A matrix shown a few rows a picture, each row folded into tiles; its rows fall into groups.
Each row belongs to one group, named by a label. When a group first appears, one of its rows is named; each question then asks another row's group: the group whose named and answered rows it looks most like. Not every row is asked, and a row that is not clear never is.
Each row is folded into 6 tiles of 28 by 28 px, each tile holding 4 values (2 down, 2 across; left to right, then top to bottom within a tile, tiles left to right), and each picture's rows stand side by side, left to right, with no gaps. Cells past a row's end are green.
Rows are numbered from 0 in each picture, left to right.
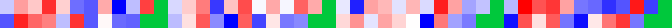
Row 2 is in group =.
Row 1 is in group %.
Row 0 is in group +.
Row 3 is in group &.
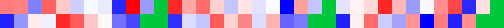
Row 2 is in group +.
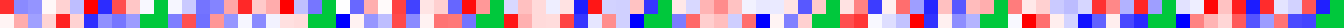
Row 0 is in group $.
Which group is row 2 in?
&
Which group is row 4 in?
+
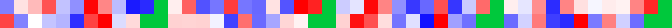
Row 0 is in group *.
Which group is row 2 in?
+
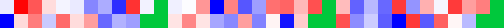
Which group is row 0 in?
&
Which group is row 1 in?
%
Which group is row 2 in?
%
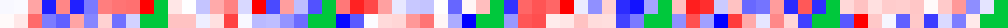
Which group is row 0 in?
%
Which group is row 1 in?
$
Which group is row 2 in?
&
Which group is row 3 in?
+
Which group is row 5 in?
+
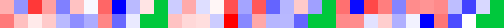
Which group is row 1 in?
$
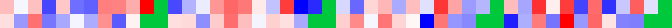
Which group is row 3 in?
&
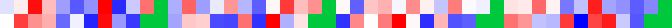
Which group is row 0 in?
+
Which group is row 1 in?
%
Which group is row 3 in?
*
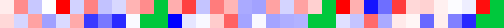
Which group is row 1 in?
&
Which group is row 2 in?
%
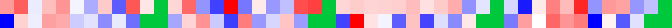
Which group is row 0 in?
&
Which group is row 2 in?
+
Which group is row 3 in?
=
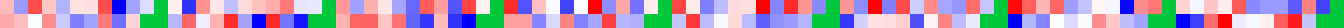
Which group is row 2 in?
$
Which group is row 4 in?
$
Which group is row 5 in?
&
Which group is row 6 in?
&
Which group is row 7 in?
&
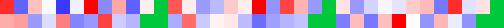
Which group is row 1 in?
$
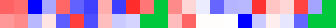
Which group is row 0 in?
%
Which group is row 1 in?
$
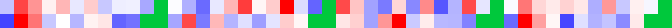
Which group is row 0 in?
+
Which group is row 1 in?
=
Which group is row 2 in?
$
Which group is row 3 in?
+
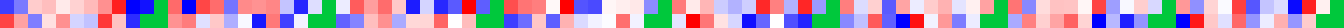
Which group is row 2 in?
&
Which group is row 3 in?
&
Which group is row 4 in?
$
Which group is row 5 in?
%
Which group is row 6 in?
$
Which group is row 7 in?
&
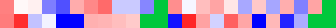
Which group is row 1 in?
+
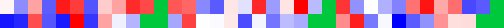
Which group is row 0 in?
%
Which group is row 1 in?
$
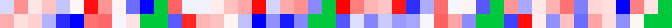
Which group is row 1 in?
$
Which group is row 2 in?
&
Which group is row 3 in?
&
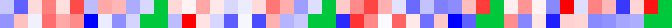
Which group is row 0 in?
=
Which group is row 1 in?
+
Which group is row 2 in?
+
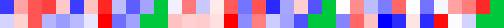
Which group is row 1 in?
$
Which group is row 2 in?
%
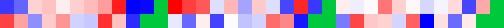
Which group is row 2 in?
+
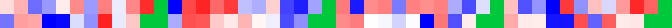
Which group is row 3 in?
%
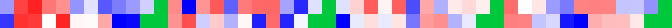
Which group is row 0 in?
+
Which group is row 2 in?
&
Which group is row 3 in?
*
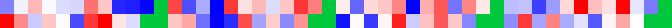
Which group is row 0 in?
*
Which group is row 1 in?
%
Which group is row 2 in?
&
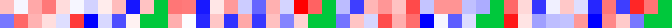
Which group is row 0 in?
+
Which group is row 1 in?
%
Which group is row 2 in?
=
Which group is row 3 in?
%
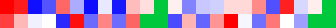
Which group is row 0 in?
%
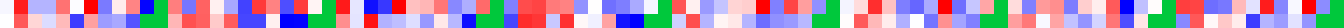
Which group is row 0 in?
$
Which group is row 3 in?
+
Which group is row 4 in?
$
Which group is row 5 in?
+
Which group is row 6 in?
*
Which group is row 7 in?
$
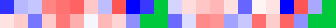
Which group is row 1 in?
&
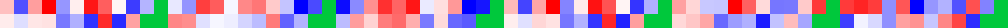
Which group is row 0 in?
*
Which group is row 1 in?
*
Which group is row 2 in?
=
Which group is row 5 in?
&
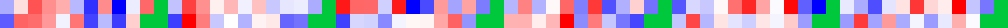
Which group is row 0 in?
+
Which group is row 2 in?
&
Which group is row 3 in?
$
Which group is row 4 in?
=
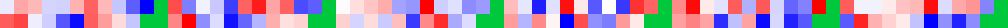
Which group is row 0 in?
*
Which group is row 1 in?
*
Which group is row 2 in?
*
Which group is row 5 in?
$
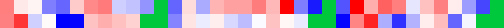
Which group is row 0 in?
*
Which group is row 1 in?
=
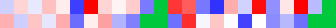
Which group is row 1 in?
$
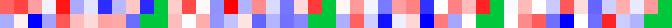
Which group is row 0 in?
&
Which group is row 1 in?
%
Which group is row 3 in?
%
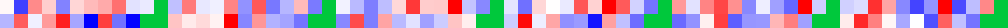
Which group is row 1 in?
$
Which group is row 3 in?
=
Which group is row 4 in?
&
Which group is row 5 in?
+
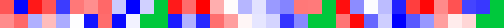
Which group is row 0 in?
*
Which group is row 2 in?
*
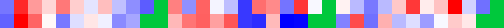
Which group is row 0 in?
+
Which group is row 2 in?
=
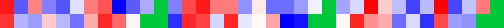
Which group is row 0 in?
*
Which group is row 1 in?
+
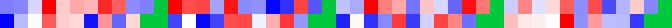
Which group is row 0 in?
=
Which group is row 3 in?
$
